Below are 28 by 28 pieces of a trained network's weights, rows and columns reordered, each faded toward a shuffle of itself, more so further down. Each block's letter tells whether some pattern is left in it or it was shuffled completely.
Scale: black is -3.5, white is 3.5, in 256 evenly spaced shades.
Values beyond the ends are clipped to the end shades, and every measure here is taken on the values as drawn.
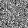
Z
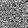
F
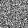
Z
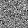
Z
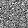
Z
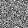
F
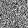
Z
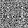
F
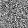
Z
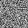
Z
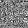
F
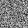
Z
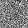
Z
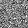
Z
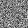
Z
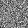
Z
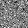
Z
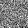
F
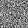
F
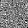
F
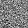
Z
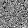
Z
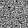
F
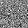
F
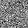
Z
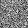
Z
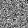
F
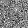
Z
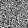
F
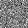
Z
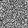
F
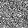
Z
